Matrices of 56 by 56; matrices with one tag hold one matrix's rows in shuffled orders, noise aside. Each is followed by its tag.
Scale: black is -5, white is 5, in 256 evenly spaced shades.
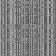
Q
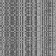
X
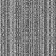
Q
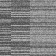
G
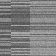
G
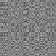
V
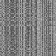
X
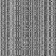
Q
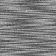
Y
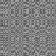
V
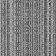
Q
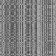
X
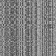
X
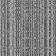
Q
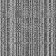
Q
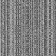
Q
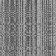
X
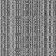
Q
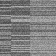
G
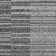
G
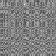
V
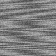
Y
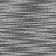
Y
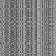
X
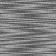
Y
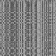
X
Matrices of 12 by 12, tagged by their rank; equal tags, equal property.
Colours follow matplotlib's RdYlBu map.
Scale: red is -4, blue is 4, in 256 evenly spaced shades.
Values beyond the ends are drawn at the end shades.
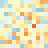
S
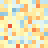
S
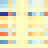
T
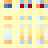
T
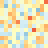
S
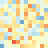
S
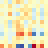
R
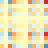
T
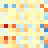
R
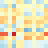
R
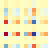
T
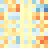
R
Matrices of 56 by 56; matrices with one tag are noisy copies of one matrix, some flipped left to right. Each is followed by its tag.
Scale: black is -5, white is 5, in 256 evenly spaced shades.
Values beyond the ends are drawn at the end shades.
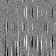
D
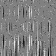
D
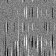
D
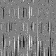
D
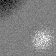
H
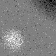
H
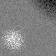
H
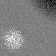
H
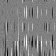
D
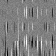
D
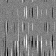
D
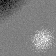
H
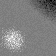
H
